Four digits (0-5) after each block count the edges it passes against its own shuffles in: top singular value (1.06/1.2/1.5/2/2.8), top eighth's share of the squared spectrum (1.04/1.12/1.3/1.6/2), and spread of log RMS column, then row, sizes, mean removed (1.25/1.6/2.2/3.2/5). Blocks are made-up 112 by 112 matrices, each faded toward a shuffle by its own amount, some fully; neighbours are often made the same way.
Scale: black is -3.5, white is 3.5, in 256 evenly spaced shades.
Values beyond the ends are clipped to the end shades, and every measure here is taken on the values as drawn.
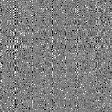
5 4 3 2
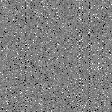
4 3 2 0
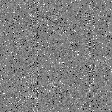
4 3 2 1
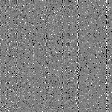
4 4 3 1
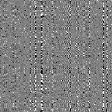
5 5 4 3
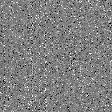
3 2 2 0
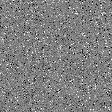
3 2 1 0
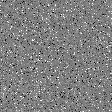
2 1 0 0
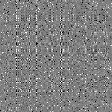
5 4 3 2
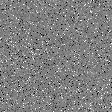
2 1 0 0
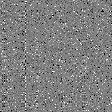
4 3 1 1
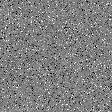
0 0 0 0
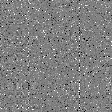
4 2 1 0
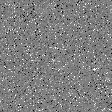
2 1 0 0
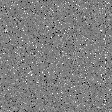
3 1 0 0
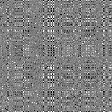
5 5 4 3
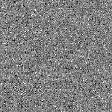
3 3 1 1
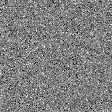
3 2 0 0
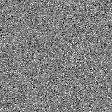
3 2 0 1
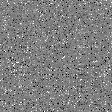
3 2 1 1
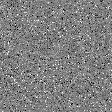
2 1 0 0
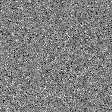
0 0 0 0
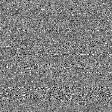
1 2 0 3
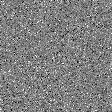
0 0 0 0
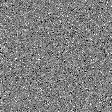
0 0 0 0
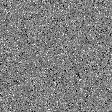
0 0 0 0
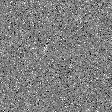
0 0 0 0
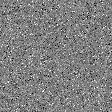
0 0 0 0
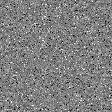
3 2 0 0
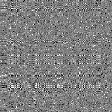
5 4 2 3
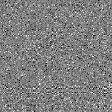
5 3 2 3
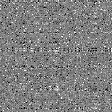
4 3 1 2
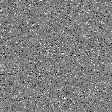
2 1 0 1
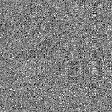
4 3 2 2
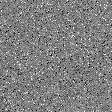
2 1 0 0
